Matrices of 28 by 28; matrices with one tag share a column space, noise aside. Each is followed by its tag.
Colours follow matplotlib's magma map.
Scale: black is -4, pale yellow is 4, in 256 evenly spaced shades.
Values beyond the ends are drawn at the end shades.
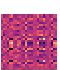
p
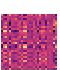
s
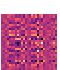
p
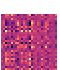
s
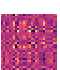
s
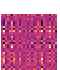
s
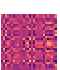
p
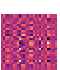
p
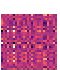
s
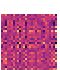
s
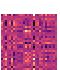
s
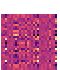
p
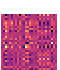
s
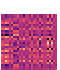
p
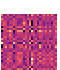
s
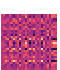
p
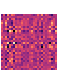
s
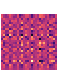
p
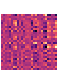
s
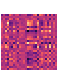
s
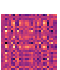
s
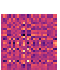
p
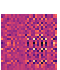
p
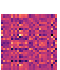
p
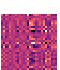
s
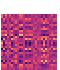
p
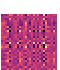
s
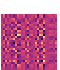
p
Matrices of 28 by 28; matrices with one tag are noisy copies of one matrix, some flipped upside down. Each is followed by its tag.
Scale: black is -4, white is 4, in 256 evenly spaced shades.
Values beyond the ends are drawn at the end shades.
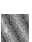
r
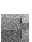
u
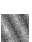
r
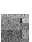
u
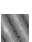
r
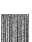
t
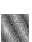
r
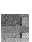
u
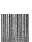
t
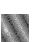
r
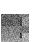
u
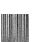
t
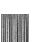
t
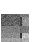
u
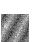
r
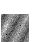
r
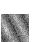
r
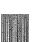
t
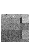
u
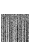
t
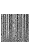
t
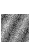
r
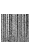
t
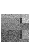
u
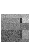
u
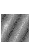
r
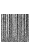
t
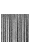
t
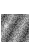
r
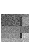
u
